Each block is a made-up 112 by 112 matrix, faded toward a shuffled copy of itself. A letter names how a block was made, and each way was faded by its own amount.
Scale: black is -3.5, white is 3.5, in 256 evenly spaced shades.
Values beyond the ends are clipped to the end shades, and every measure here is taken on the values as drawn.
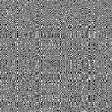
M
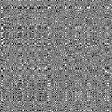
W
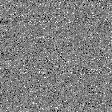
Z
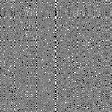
M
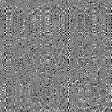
M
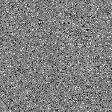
Z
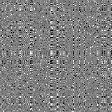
M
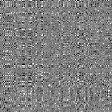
W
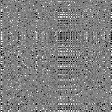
M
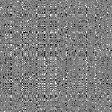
M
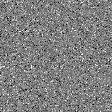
Z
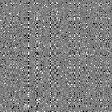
M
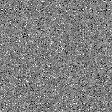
Z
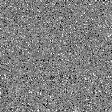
Z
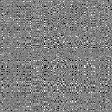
W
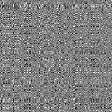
W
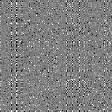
M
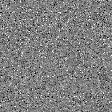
Z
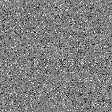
Z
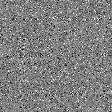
Z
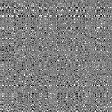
W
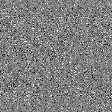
Z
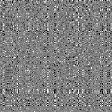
W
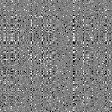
M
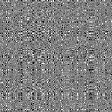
W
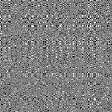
W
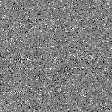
Z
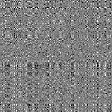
W
